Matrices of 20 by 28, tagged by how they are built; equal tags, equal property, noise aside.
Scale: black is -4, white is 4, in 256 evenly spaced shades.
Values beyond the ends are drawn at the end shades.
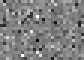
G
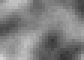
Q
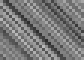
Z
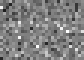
G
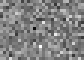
G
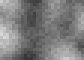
Q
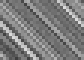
Z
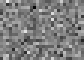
G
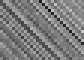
Z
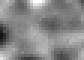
Q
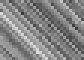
Z
